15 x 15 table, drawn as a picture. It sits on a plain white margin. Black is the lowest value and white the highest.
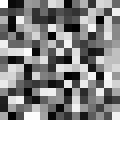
Grain: fine. Stripes: none. Histogram: flat. Ninth with the lowest average: top middle. Odd rows or columns: none. Average level on the scale: 50%.
